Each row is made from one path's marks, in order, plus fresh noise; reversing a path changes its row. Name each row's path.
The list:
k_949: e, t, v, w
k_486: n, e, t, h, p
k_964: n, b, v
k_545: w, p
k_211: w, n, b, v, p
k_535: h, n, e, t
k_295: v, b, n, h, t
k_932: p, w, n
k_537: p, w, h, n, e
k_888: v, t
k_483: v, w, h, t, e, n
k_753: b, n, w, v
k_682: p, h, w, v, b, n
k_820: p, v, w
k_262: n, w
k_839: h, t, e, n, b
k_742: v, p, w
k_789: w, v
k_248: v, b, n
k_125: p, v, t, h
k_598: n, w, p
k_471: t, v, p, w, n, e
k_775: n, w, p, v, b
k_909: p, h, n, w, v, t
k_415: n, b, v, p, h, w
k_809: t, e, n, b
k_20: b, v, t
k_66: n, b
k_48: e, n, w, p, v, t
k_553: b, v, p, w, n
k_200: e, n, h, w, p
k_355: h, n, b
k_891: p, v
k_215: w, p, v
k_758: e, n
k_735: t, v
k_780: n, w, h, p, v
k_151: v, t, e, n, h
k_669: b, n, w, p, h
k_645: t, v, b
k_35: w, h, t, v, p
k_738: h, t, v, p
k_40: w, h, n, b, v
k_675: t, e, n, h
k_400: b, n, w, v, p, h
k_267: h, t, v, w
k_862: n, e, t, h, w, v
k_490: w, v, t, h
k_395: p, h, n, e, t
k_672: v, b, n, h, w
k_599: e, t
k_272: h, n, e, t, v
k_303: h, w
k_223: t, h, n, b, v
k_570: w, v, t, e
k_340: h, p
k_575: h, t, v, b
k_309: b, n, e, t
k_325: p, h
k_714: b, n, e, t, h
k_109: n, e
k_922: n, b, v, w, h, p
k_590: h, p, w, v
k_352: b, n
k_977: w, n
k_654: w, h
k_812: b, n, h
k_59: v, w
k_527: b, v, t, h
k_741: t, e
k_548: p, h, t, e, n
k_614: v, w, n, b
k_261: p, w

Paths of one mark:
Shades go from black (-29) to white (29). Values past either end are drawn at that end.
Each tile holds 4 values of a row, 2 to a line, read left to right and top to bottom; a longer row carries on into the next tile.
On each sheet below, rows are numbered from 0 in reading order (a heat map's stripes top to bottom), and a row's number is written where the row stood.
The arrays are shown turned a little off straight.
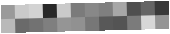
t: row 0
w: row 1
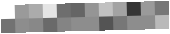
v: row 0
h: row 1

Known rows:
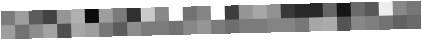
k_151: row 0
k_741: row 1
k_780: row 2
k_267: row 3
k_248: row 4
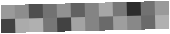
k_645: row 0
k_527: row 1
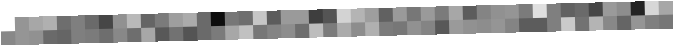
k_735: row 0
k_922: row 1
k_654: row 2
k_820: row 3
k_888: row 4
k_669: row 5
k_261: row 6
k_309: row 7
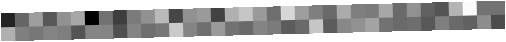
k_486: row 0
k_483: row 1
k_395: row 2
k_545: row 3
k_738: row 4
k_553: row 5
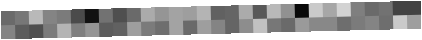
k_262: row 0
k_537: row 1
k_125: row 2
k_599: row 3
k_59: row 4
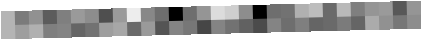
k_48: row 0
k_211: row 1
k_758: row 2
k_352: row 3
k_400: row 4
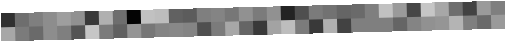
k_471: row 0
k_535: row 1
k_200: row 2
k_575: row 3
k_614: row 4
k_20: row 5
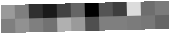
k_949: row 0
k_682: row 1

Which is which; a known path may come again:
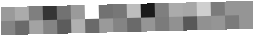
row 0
k_527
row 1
k_590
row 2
k_325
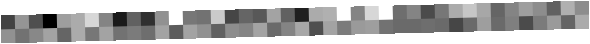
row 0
k_714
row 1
k_862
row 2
k_753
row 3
k_675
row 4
k_891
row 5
k_977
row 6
k_812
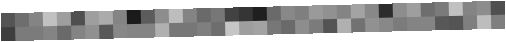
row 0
k_614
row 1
k_490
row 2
k_59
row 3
k_471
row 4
k_295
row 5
k_262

